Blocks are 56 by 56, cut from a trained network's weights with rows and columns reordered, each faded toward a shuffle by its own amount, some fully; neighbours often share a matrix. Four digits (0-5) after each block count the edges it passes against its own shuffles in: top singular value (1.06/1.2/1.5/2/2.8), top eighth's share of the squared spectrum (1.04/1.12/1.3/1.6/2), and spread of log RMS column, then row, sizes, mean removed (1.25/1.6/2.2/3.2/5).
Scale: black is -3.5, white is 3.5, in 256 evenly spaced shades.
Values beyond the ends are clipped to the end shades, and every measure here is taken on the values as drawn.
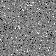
0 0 0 0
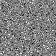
0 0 0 0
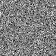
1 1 0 0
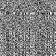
4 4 0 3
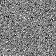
2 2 0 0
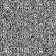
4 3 0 2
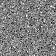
0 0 0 0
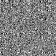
3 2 0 1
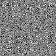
3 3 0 2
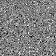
2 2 0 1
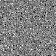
2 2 0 1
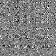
3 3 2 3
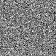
1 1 0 0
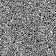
2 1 0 0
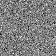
0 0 0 0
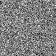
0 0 0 0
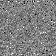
1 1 0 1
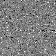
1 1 0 0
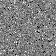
0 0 0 0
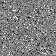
2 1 0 1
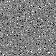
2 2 0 0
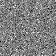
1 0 0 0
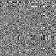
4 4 2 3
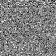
2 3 0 1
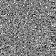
2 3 0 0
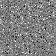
2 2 0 1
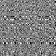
4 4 1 3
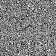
2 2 0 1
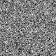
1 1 0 0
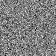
1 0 0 0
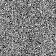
1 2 0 0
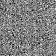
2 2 0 1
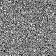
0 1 0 0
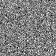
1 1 0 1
